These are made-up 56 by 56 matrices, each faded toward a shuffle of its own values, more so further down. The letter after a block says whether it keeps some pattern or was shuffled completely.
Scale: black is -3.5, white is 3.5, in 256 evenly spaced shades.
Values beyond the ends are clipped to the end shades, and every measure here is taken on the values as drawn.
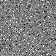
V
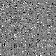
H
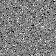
V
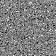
V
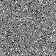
V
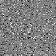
H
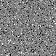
V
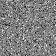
V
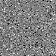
H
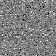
H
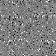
H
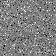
V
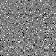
H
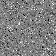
V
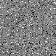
H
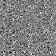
H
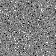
V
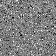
V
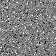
V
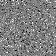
V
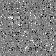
H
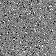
V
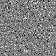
H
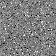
V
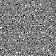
H
